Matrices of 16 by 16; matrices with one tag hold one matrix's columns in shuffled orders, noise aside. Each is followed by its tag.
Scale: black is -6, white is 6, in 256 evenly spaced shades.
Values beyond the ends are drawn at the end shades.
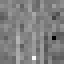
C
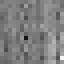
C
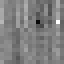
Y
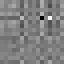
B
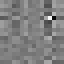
B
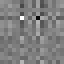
B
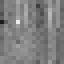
Y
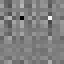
B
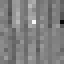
Y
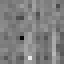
C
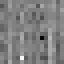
C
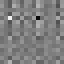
B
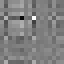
B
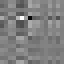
B
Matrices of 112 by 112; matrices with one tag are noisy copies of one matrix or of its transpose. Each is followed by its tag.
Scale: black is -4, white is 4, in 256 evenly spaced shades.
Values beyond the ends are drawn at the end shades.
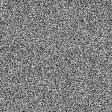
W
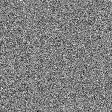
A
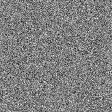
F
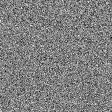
A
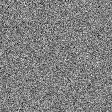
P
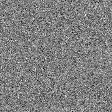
F
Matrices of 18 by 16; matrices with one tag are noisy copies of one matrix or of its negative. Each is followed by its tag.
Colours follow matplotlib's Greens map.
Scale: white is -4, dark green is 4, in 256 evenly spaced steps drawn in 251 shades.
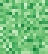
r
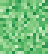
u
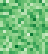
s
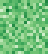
u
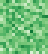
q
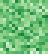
q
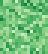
q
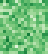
s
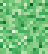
r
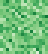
q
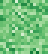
q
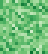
q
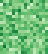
r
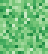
u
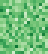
u
